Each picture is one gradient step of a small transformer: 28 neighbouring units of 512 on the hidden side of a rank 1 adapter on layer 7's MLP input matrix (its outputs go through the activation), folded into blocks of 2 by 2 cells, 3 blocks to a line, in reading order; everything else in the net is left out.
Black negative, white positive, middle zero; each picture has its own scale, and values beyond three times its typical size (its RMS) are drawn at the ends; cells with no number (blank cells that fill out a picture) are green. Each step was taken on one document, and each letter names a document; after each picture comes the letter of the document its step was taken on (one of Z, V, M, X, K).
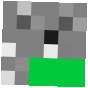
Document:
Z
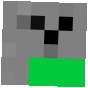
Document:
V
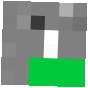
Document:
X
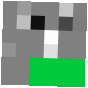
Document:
X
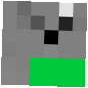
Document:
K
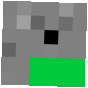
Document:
V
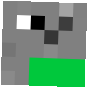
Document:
X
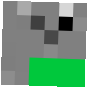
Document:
K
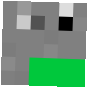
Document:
K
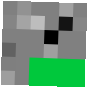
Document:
V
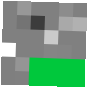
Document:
Z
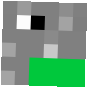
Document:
X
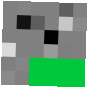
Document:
Z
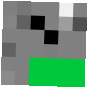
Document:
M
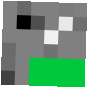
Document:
M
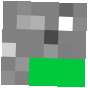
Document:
Z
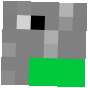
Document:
X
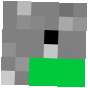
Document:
Z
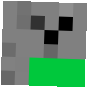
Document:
V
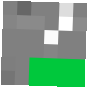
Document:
M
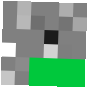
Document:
Z
